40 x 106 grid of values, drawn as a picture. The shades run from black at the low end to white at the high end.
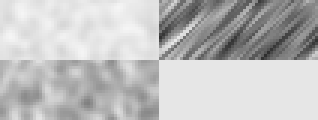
It is made of 2 by 2 panels. Panel 1,1: very high, blotchy, faint in contrast. Panel 1,2: middling, slanting up to the right, strong in contrast. Panel 2,1: high, blotchy. Panel 2,2: very high, flat.
